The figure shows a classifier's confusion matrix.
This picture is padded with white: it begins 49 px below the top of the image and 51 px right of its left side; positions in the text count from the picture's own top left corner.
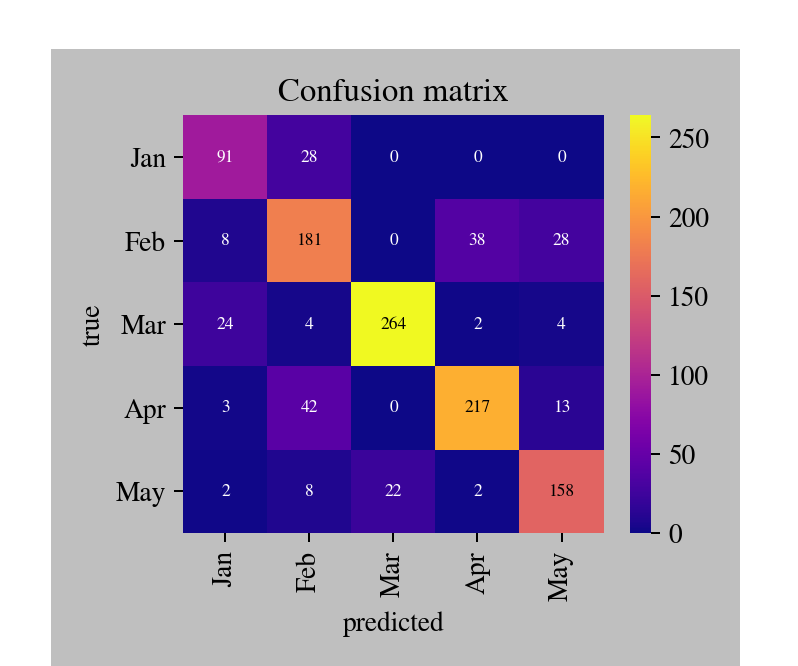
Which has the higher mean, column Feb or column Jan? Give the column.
Feb
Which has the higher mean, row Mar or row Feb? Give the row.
Mar
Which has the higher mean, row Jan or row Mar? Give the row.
Mar
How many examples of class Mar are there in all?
298
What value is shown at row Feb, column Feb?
181
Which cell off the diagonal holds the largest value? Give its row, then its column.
Apr, Feb
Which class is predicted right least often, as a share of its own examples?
Feb
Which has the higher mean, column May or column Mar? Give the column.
Mar
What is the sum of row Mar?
298
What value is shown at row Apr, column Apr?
217
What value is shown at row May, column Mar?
22
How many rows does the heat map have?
5
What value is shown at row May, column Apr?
2
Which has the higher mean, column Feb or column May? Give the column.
Feb
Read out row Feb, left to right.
8 181 0 38 28
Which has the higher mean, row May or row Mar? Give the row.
Mar
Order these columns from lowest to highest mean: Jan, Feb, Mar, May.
Jan, May, Feb, Mar
